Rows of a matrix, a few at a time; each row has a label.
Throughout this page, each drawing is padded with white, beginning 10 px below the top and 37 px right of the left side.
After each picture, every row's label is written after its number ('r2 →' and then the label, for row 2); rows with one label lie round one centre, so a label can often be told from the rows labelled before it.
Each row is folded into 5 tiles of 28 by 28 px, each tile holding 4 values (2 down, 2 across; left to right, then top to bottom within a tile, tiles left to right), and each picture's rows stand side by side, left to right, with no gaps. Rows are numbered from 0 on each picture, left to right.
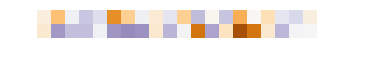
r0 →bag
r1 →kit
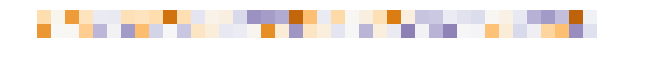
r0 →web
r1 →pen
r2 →bag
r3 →pen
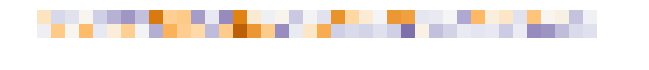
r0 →pen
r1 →kit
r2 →bag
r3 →bag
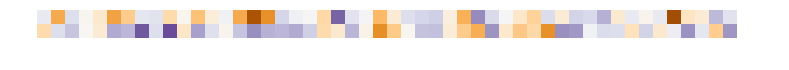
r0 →bag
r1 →bag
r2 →kit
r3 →kit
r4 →bag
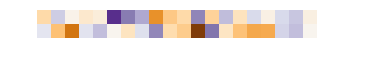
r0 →pen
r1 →kit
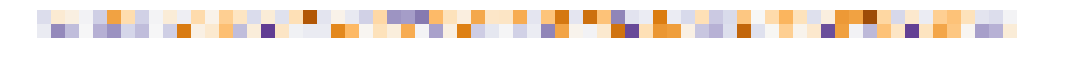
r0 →bag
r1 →web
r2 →pen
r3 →web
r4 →kit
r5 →web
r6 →kit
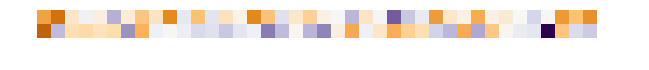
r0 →web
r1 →bag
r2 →pen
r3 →web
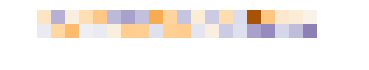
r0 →pen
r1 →bag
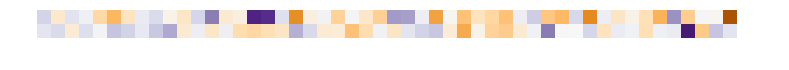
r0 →bag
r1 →pen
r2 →pen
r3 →web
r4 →web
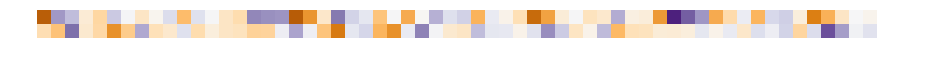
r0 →kit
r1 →pen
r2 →kit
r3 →bag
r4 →pen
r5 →bag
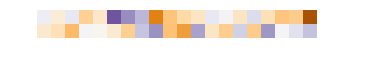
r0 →pen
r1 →web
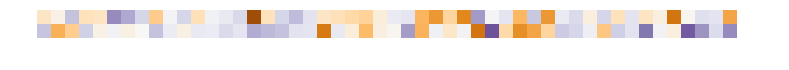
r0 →pen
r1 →bag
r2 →web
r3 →kit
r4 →bag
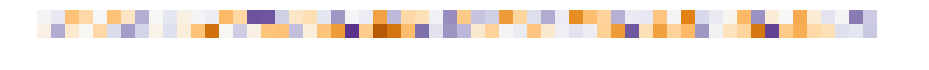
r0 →bag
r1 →pen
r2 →kit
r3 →pen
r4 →kit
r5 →kit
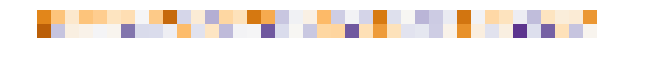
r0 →web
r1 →bag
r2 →kit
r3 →web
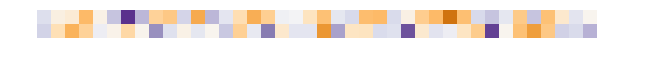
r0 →pen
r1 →bag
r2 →web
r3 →kit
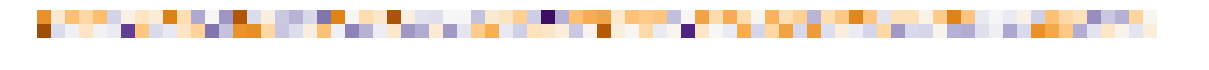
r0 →web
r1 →kit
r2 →bag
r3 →pen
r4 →web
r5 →web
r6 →bag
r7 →pen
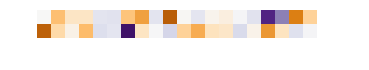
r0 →web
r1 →pen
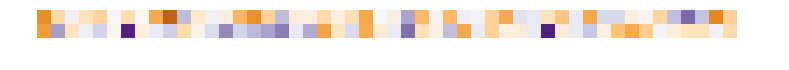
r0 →web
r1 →bag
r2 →web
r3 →web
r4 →pen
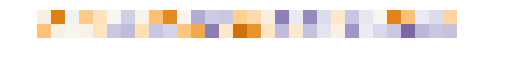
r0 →web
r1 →kit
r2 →bag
